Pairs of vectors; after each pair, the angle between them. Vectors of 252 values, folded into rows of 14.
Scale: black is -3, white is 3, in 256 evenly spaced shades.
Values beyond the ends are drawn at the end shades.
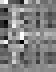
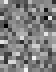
partly aligned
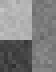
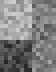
nearly parallel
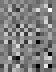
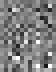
nearly opposite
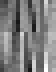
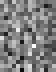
partly opposed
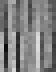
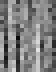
nearly parallel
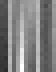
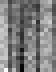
nearly opposite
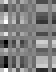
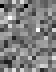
partly aligned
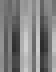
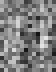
partly opposed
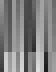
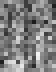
partly aligned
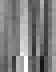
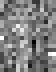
partly aligned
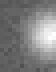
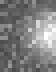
nearly parallel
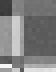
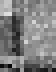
nearly opposite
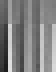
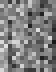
partly opposed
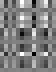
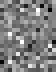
orthogonal
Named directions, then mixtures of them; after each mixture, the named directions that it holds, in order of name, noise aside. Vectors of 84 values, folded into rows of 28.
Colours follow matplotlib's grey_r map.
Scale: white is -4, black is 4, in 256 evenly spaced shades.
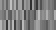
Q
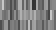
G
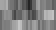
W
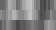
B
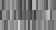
G, W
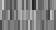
G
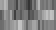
W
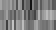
Q, W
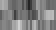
W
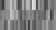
B, G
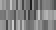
Q, W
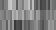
B, Q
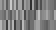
Q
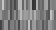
G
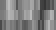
B, W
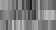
Q, W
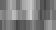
B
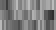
B, W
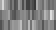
G, W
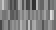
G, W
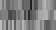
B, Q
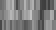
B, W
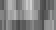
B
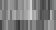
B, G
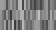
G, Q
